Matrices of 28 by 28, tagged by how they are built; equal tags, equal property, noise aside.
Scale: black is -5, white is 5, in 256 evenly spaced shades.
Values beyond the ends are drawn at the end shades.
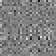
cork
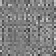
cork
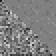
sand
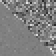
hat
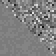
hat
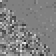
sand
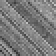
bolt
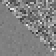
hat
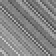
bolt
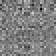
cork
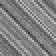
bolt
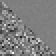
sand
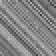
bolt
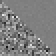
sand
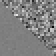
hat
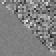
hat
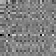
cork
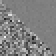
sand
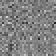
cork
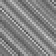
bolt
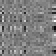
cork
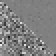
sand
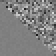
hat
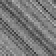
bolt
